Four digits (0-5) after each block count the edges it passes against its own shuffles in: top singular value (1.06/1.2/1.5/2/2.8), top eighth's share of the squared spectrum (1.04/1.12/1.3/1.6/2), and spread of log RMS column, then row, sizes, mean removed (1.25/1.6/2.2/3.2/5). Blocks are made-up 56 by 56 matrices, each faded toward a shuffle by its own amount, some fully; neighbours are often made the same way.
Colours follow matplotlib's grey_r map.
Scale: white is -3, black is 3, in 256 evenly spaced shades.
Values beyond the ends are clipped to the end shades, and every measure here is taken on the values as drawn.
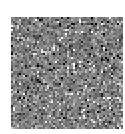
0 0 0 0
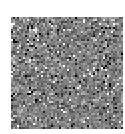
1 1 1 1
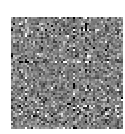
2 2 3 2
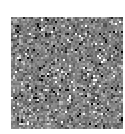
0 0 0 0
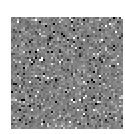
1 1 0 0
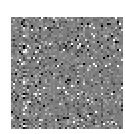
3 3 1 1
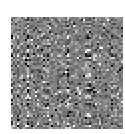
4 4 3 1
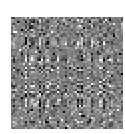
4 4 3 2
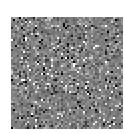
2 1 0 0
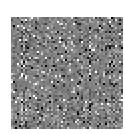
3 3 1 0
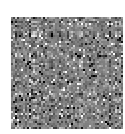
4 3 2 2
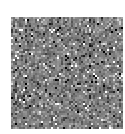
2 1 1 0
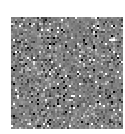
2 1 0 0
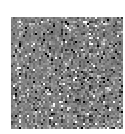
3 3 1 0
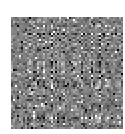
4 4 2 2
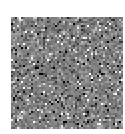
0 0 0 0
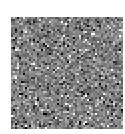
0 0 0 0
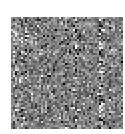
2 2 3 0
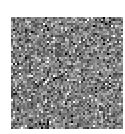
1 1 1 0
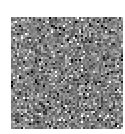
1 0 0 0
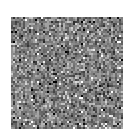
0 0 0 0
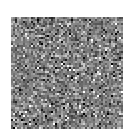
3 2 0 1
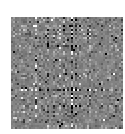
4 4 2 2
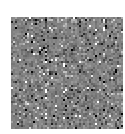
2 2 1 0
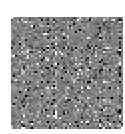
3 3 2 2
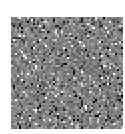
1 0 0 0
